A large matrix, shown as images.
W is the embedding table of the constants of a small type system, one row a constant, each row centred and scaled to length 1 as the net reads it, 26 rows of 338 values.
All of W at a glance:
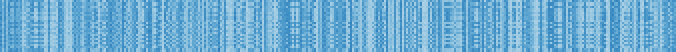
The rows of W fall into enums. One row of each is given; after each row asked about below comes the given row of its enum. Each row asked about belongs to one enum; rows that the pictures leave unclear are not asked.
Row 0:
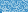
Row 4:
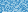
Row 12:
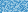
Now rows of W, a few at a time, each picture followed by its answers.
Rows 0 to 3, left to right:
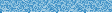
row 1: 4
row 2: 4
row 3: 0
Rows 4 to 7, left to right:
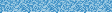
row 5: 4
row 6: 12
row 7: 4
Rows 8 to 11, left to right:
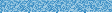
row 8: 12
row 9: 12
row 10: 4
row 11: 0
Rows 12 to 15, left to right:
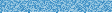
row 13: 0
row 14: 4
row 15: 12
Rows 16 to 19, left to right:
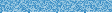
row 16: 4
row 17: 0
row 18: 12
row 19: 0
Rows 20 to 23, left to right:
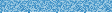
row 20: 12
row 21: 0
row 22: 12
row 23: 4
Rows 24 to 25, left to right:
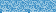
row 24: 0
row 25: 0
